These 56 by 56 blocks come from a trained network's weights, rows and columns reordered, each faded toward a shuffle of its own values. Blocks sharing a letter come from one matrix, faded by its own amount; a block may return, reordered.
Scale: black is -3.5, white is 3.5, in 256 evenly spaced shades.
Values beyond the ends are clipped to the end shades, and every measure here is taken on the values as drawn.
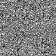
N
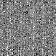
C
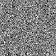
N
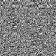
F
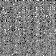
C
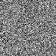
N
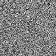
N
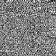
F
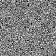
N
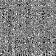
C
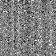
C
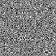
F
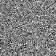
N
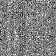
C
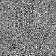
F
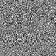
F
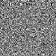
F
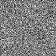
F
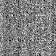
C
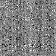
C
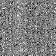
C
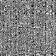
C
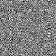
F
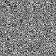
F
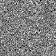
N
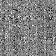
C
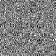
F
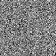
N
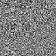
F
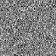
F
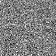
N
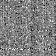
C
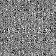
C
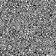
N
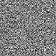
F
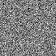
N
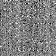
C
